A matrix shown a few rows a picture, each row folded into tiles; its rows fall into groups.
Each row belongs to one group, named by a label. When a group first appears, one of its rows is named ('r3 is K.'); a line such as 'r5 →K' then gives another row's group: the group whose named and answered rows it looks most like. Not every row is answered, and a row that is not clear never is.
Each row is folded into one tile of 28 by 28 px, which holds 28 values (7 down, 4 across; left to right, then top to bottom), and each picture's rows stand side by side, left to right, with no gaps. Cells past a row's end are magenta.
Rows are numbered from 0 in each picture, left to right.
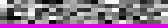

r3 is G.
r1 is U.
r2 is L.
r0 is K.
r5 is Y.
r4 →K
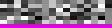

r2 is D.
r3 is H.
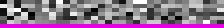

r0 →L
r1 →H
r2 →K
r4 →G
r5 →K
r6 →L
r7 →U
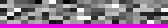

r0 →L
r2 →U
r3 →Y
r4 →U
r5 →U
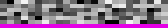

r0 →G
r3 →G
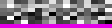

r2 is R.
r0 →R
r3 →U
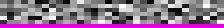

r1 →U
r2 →G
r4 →R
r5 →G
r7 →R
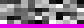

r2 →H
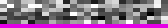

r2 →K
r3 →D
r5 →H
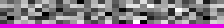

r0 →L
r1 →D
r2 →Y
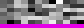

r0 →Y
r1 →Y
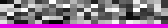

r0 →D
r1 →U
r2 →L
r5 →H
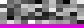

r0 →K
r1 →D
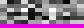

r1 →H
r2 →D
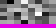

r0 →G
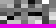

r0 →L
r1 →H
